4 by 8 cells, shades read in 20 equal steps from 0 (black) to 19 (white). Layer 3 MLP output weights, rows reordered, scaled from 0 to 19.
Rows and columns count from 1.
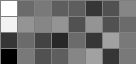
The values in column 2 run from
8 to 11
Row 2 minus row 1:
-1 3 1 4 -1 7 0 -2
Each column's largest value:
19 11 10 11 10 12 12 10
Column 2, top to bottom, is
8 11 8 9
